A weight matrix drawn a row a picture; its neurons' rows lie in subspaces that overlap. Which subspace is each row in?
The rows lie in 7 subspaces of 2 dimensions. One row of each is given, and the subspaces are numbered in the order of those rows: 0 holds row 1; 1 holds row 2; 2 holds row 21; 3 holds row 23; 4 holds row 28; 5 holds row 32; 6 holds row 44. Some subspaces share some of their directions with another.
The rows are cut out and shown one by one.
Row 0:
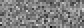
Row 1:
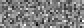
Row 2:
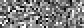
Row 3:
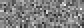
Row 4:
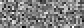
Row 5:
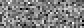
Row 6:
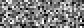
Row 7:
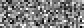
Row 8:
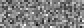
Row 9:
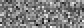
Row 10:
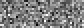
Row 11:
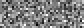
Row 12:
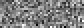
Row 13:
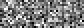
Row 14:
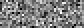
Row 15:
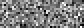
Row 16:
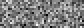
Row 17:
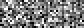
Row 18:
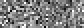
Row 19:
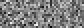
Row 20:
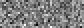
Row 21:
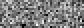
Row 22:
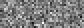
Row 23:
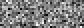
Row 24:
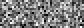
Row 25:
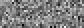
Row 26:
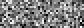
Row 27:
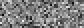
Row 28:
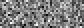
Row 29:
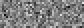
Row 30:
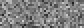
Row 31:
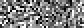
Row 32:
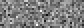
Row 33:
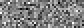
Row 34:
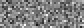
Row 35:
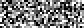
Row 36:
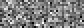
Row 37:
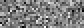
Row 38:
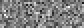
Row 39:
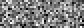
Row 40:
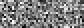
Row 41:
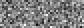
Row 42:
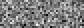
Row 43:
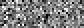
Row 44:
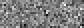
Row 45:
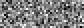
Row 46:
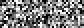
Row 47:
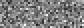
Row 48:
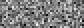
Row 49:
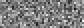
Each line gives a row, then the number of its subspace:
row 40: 3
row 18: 1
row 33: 4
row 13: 6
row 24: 4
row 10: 5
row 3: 6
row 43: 2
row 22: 6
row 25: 2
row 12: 2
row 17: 6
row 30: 0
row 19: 4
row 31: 1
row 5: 4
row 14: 3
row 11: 0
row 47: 4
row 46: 2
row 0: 1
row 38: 5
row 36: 6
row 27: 0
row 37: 1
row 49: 0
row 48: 0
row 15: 6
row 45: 5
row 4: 3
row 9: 1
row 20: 4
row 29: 5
